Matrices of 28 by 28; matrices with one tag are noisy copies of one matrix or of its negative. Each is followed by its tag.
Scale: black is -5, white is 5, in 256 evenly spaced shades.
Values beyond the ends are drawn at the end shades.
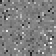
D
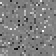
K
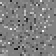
K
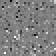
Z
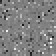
D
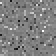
K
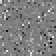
D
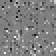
Z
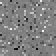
K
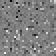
Z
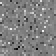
K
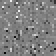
Z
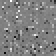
Z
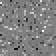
K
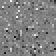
Z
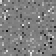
D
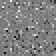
Z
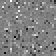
Z
